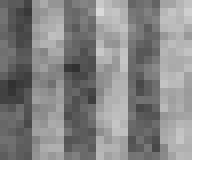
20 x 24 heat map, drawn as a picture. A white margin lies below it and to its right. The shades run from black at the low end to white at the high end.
Ninth with the lowest average: middle left. Stripes: upright, repeating 3 times. Grain: streaks running down.
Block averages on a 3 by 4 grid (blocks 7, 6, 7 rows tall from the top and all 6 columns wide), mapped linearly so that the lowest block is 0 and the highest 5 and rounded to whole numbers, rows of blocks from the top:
1355 | 0045 | 1244
